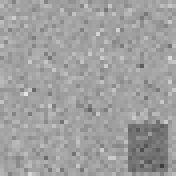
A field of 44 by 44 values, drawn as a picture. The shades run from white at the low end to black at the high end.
The values are skewed, with a long tail toward high values. The bottom right is the ninth with the highest average. The halves do not mirror each other. An odd patch, higher than its surroundings, sits in the bottom right.
